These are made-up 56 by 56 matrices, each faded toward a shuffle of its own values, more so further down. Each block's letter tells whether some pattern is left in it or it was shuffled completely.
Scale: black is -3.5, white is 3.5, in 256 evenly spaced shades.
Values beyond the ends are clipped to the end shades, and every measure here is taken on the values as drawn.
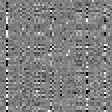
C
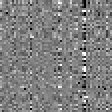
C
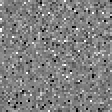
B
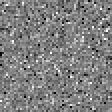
B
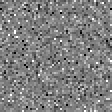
B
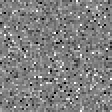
B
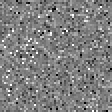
B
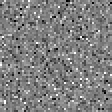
B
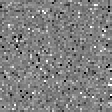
B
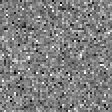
B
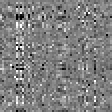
C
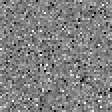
B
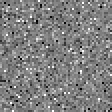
B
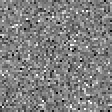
B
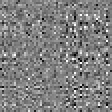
C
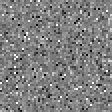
B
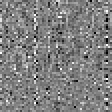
C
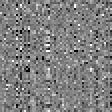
C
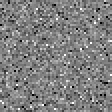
B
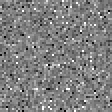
B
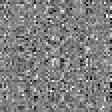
C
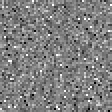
B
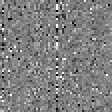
C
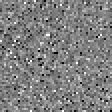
B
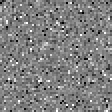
B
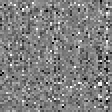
C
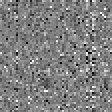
C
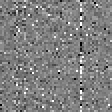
C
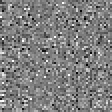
C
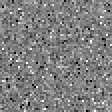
B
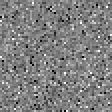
B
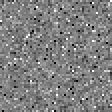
B
